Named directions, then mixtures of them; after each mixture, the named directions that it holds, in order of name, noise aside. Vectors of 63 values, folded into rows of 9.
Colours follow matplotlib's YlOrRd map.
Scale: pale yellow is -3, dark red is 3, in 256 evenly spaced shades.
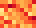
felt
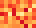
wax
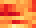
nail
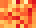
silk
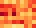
nail, wax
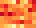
nail, silk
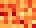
nail, wax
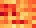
nail, wax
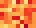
silk, wax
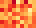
silk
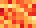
felt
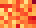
felt, silk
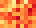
silk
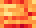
felt, nail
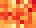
nail, silk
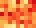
nail, silk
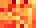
silk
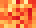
silk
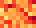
felt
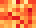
silk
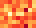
nail, wax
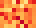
silk, wax
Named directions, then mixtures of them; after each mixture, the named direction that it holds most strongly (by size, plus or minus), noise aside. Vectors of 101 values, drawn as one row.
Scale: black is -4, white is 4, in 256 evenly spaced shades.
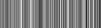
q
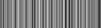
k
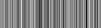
q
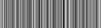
k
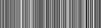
q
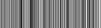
q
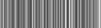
k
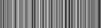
k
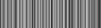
k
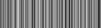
k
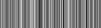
q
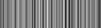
k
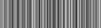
k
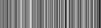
q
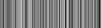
k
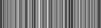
k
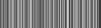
q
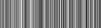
q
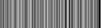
k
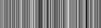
q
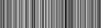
k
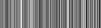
q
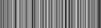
k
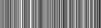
q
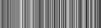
q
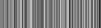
q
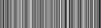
q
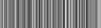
k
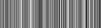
q
